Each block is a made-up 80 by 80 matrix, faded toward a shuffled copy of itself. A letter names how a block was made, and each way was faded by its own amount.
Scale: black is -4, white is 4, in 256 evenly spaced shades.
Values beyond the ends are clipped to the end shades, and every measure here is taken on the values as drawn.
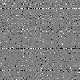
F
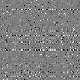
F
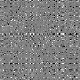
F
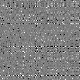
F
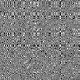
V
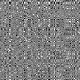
V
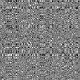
V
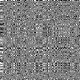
V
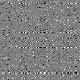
F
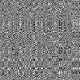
V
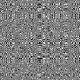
V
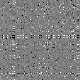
F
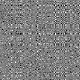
V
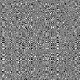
V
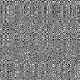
V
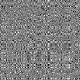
V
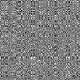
V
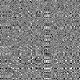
V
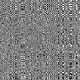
V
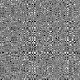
V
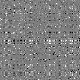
F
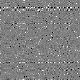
F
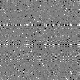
F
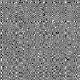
V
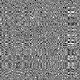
V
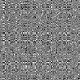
V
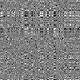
V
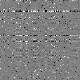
F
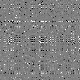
F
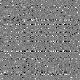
F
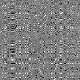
V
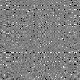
F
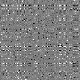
F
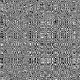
V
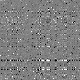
F
